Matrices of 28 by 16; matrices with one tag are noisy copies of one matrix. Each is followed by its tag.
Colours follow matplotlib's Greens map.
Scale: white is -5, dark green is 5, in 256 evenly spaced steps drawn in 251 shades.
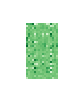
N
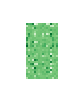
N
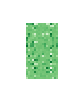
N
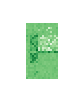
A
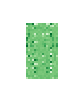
N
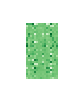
N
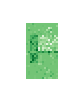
A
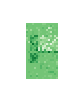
A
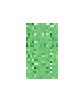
N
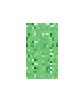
N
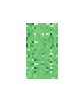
N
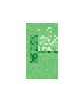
A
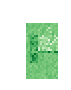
A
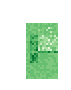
A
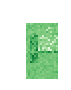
A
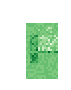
A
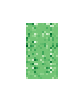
N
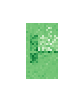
A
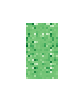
N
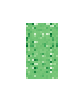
N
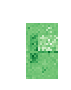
A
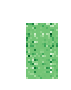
N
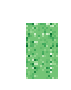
N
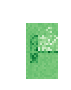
A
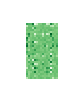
N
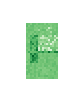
A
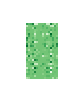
N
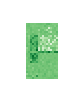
A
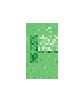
A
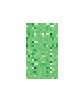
N
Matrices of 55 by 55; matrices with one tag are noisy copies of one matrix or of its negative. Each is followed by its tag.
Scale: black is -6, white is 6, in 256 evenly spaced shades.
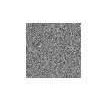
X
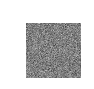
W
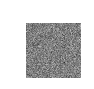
X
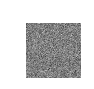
W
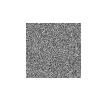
W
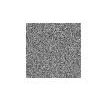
X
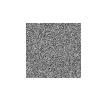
W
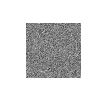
W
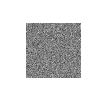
X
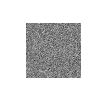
W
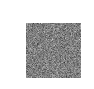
X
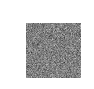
X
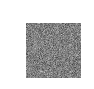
W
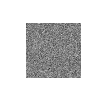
W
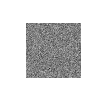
W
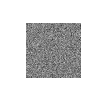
X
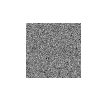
W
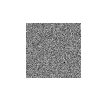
X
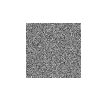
X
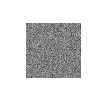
X
